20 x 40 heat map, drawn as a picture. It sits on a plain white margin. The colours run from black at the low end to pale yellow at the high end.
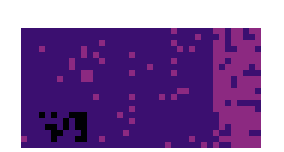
The right part is higher, past a seam about 80% of the way across. There are no regular stripes. An odd patch, lower than its surroundings, sits in the bottom left. The ninth with the lowest average is the bottom left.
